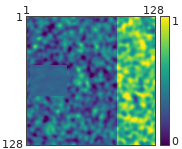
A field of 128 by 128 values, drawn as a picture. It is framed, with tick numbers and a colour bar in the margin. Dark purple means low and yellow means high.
Calmest part: middle left. Seam: vertical, 70% of the way across, the right part higher. Odd patch: calmer, in the middle left.
